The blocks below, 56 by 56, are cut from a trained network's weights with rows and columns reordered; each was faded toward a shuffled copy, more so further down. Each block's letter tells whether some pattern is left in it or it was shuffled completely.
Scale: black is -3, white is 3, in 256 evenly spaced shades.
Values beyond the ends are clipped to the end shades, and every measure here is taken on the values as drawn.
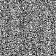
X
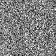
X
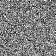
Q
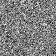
Q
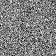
Q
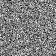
Q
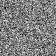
Q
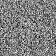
X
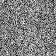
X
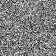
Q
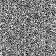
X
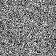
X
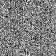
X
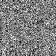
X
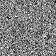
X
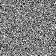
Q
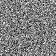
Q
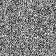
X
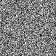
Q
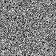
Q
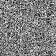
X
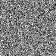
Q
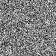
Q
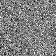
Q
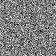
X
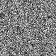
Q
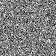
Q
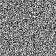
Q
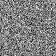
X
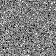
Q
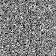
X
